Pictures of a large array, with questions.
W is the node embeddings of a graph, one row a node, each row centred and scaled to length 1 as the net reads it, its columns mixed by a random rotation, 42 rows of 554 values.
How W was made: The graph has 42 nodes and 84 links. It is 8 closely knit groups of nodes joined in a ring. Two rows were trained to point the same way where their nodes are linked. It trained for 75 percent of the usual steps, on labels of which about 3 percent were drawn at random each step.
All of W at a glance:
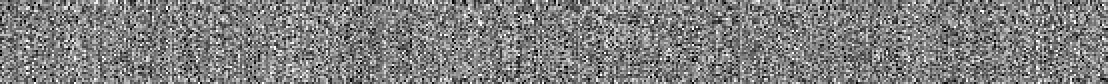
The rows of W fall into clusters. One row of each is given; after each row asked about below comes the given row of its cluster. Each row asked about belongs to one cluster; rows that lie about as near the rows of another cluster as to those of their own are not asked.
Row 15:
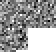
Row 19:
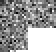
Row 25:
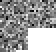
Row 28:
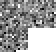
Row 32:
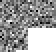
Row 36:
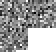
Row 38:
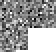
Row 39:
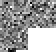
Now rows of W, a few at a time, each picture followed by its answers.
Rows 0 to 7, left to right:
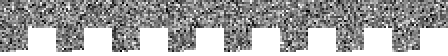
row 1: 39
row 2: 19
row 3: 36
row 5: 15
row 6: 19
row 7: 38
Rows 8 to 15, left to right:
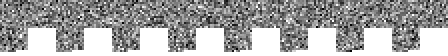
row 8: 32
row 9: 25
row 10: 32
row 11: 32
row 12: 19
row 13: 38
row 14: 39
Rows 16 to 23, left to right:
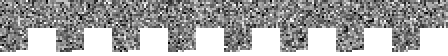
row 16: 36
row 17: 39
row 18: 19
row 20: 36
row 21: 15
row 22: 39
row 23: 36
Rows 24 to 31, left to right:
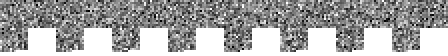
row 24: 32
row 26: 15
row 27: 25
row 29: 15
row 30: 28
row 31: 38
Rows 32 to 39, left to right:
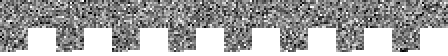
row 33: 36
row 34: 36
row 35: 38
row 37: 32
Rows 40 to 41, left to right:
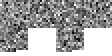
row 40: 39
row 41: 15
